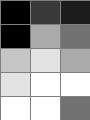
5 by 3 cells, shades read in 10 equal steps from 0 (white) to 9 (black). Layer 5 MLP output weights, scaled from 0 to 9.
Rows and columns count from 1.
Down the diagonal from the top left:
9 3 3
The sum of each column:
21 11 21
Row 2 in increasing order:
3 5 9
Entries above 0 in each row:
3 3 3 1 1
